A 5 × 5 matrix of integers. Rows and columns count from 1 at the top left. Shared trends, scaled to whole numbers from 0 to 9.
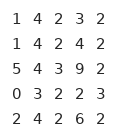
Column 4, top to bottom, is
3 4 9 2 6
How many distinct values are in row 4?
3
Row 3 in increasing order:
2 3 4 5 9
